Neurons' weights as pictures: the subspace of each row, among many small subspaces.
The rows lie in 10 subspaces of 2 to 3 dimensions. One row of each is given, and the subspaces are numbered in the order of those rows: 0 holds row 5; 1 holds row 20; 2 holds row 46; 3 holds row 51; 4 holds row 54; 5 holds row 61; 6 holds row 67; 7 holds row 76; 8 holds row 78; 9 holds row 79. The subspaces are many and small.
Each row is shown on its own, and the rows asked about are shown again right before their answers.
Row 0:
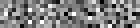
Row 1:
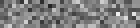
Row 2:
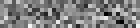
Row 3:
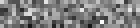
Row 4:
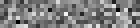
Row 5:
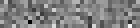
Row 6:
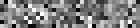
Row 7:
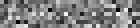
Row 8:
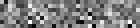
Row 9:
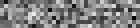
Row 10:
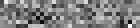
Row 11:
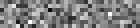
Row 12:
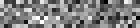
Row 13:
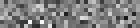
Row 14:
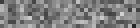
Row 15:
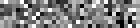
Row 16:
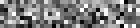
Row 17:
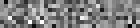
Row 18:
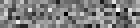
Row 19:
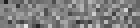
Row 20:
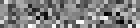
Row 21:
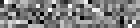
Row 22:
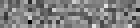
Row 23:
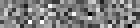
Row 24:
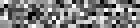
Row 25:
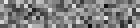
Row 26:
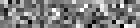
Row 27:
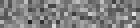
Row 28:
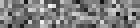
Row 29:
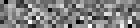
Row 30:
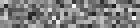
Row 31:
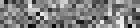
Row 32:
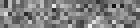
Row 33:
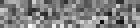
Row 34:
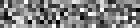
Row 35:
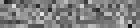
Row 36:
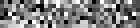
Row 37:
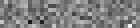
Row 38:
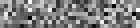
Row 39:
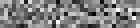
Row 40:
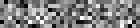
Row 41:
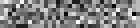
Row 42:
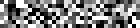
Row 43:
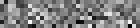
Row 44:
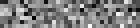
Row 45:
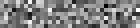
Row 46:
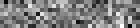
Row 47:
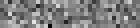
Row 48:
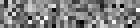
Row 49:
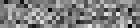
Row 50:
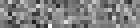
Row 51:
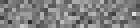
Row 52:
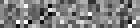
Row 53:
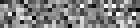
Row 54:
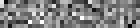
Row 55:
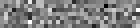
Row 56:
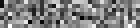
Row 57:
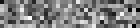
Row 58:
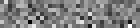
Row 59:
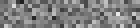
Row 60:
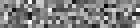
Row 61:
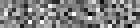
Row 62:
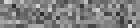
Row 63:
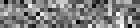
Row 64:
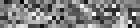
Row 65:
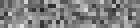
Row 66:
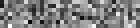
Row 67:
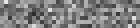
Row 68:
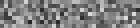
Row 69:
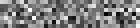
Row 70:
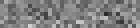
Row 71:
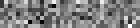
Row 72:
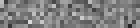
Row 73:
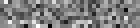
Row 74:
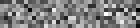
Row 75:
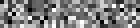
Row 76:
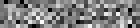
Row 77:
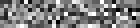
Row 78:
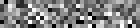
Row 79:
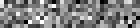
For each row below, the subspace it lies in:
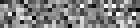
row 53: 2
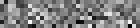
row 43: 8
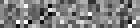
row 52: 5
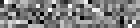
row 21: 4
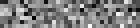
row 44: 2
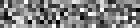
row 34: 6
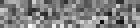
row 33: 2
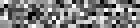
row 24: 6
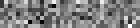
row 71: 9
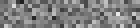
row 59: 9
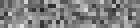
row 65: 9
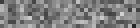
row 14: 8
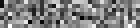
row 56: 4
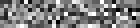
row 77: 7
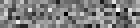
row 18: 5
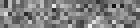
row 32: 2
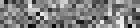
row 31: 2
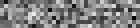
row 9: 6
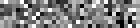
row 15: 2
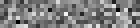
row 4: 5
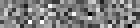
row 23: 5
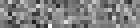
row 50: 3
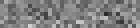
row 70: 1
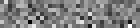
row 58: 8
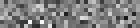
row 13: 3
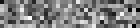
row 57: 8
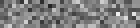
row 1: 9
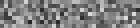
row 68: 6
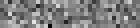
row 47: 3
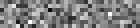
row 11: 3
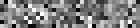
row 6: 0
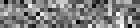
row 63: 2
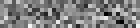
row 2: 1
